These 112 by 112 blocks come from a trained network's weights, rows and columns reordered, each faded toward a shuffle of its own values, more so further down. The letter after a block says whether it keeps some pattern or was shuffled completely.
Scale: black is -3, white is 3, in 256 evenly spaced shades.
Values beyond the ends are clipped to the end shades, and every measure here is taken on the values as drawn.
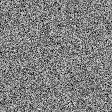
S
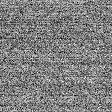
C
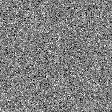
C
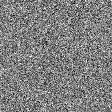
C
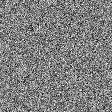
C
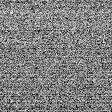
C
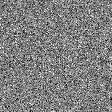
C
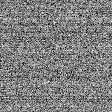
C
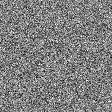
S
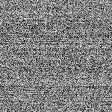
C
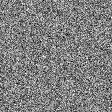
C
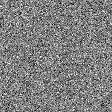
C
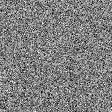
S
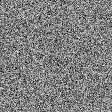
S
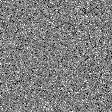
C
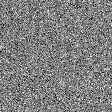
S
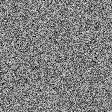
S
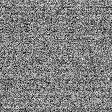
C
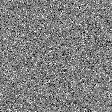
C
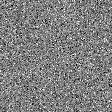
S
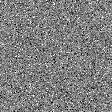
C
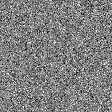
S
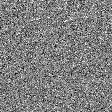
S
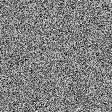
S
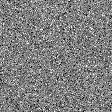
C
